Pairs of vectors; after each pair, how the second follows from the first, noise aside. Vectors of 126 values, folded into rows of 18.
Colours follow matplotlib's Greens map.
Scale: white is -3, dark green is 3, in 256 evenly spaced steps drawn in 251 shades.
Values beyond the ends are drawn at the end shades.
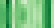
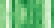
negated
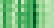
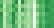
negated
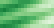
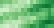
negated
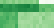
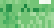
partly zeroed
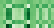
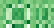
negated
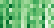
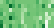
partly zeroed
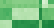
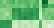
negated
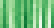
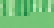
partly zeroed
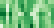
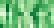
negated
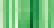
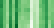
negated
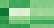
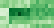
negated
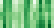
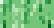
partly zeroed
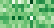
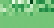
partly zeroed
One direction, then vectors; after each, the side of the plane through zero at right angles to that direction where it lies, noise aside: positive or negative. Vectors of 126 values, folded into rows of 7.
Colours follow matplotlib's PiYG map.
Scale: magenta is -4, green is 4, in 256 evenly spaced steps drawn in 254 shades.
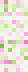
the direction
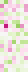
negative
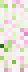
positive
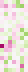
negative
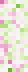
positive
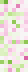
negative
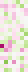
negative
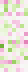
positive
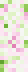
negative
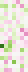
positive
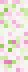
positive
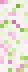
positive
